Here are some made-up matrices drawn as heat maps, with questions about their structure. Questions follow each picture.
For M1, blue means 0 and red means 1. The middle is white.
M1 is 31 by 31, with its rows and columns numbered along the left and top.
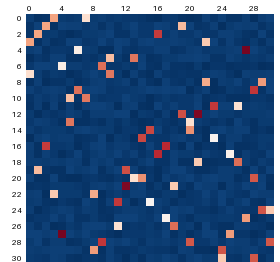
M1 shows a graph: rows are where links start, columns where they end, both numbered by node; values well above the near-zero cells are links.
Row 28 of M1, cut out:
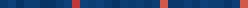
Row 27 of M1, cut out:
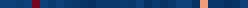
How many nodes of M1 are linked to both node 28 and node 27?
0
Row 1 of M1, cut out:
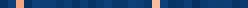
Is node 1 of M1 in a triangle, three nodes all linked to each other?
no
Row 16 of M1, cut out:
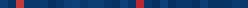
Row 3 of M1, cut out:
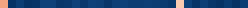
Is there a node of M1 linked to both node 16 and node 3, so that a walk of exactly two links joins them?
no
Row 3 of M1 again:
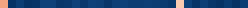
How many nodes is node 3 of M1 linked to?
2
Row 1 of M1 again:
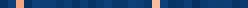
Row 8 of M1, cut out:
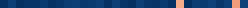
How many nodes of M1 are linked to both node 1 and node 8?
0
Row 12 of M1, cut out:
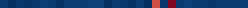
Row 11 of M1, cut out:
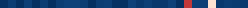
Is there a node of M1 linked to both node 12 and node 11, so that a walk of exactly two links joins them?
no
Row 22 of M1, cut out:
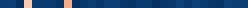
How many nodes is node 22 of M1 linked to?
2
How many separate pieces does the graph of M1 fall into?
1
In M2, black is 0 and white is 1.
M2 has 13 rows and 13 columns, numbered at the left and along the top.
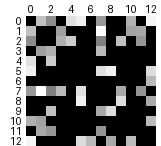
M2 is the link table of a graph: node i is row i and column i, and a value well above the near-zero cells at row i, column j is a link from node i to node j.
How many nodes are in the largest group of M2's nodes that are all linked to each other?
3
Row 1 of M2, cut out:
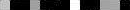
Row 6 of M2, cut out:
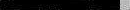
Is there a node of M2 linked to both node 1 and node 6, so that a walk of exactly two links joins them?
no
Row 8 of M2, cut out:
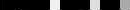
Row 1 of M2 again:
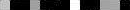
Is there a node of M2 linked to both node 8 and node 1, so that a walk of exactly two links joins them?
no
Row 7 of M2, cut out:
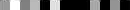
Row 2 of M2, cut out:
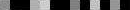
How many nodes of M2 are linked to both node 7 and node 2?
4
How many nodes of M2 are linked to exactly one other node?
1
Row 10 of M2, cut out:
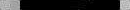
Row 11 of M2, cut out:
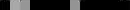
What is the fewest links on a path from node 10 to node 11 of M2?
2
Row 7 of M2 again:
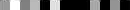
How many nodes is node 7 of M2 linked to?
7
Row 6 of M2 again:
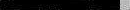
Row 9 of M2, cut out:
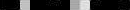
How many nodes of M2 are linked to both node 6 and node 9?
0
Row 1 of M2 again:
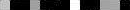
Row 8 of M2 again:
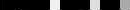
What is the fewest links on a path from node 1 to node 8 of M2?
3
